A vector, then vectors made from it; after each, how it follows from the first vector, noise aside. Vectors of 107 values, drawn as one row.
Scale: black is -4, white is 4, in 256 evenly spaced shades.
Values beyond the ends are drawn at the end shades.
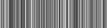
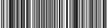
scaled up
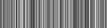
wrapped around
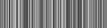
wrapped around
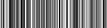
scaled up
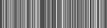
wrapped around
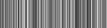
wrapped around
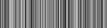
negated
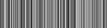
sign-scrambled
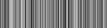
negated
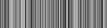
negated
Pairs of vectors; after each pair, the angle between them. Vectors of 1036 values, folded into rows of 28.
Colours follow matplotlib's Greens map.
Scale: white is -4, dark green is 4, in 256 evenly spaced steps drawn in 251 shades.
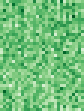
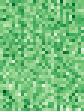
nearly parallel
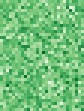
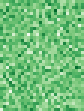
orthogonal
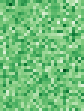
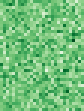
nearly parallel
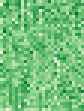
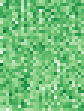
nearly parallel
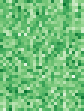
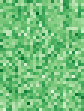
nearly parallel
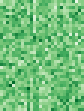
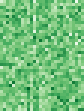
nearly parallel
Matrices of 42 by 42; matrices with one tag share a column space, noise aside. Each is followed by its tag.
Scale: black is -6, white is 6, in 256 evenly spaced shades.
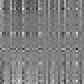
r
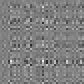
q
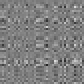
q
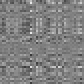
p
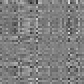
p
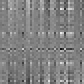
r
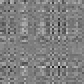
p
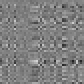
q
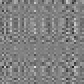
p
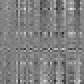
r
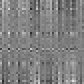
r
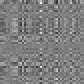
p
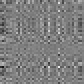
p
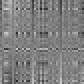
r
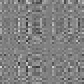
p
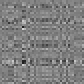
q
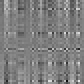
r
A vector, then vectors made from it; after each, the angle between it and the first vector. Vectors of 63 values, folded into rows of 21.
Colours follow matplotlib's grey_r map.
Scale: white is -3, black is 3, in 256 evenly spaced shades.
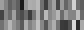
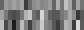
partly opposed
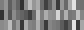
nearly parallel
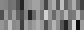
nearly parallel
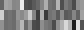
nearly opposite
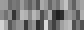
partly opposed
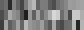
partly aligned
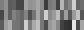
nearly parallel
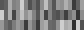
nearly opposite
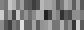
partly opposed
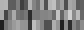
partly aligned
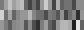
nearly opposite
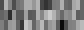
partly aligned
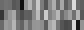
nearly parallel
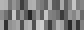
partly aligned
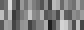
partly opposed
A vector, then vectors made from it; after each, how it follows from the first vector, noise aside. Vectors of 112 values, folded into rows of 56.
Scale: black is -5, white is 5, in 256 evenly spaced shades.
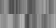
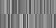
sign-scrambled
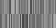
sign-scrambled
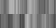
negated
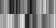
scaled up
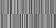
sign-scrambled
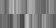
negated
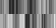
scaled up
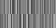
sign-scrambled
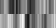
scaled up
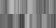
negated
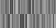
sign-scrambled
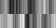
scaled up
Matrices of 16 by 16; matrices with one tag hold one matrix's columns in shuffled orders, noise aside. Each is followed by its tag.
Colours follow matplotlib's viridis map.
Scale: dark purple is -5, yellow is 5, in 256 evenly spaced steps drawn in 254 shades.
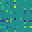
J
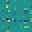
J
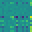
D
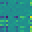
D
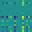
D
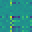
D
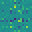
J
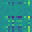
D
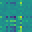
D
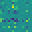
J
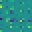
J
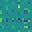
J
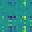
D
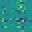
J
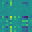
D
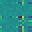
D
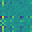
D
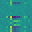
D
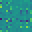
J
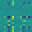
D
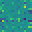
J
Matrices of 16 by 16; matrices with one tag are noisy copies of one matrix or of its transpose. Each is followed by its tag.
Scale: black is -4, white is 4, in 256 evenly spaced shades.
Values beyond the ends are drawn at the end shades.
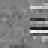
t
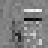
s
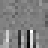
t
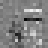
s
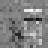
s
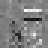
s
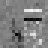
s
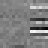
t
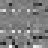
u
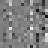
u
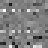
u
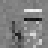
s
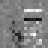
s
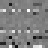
u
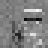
s
